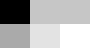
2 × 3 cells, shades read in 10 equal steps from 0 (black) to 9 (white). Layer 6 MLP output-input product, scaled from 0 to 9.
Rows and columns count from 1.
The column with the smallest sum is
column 1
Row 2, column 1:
6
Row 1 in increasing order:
0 7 7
